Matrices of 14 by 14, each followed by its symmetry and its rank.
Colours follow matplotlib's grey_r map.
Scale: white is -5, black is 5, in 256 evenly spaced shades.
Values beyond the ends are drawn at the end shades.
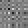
symmetric, rank two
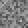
symmetric, full rank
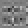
neither, rank two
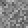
symmetric, full rank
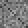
symmetric, full rank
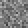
neither, full rank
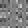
neither, rank two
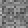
neither, rank three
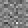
neither, rank three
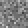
neither, full rank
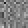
neither, rank three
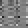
neither, rank two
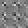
symmetric, rank two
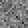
symmetric, full rank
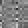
neither, rank two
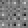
symmetric, rank two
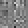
neither, rank three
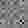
symmetric, rank two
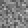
neither, full rank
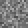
neither, full rank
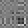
symmetric, rank two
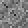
symmetric, full rank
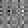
neither, rank two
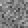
neither, full rank
